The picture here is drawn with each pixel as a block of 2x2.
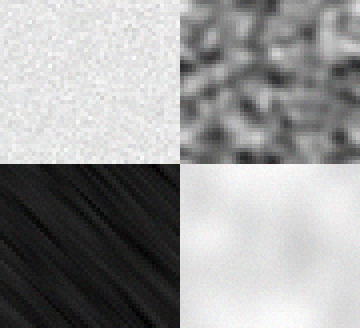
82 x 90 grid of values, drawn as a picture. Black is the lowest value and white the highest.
The table splits into 2 rows of 2 panels. Panel 1,1: very high, fine-grained, faint in contrast. Panel 1,2: middling, blotchy, strong in contrast. Panel 2,1: very low, slanting down to the right, faint in contrast. Panel 2,2: very high, smooth, faint in contrast.
